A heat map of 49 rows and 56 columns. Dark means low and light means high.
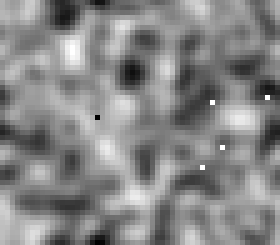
The histogram is bell-shaped. The texture is blotchy. No overall slope runs across the table. The halves do not mirror each other. There is no seam. Five lone cells stand out: four far higher and one far lower than their neighbours.
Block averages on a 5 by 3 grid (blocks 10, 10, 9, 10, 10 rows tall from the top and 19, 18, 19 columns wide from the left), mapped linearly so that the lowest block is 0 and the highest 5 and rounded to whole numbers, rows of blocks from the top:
333 / 530 / 343 / 243 / 334
